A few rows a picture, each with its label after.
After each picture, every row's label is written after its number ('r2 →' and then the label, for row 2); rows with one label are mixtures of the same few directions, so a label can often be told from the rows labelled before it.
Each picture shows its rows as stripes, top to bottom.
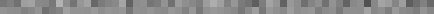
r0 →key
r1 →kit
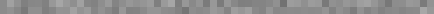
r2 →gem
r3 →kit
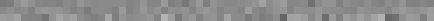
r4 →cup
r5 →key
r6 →gem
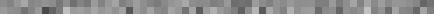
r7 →kit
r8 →kit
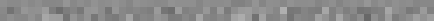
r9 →kit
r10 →gem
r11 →kit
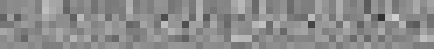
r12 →kit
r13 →kit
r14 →gem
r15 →cup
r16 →cup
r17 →kit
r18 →kit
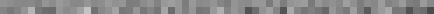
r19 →cup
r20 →key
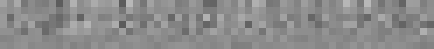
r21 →key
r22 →key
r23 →gem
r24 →key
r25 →kit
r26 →cup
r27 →kit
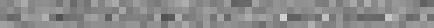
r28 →kit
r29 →key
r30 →gem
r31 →cup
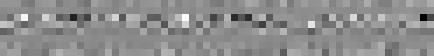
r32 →key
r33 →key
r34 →kit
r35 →cup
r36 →cup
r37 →cup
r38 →gem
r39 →gem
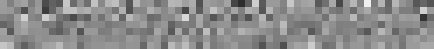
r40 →kit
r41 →kit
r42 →kit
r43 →cup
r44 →gem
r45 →cup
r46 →cup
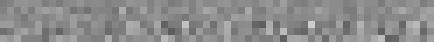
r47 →cup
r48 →key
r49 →kit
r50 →cup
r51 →cup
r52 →gem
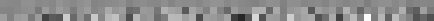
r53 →key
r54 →cup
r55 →kit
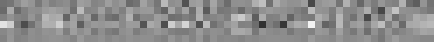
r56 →cup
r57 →gem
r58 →kit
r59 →cup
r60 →kit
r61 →gem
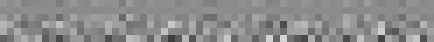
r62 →key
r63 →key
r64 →key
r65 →cup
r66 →gem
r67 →cup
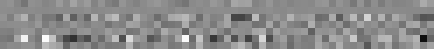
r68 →kit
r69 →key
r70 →kit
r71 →cup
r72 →cup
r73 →kit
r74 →kit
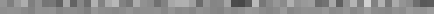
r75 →kit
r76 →key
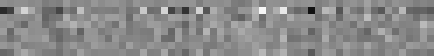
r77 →kit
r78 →cup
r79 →kit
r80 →kit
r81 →gem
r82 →gem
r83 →key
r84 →cup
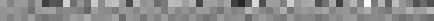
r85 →kit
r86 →key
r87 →key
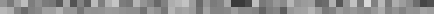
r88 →kit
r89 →cup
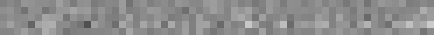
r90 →key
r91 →kit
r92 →kit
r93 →key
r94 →kit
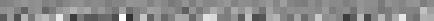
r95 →cup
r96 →kit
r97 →key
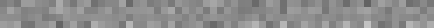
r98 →key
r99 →gem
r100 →kit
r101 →key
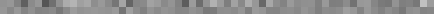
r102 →kit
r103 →key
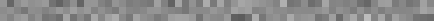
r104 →gem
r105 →kit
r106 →kit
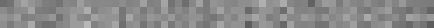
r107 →cup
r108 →key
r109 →key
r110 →key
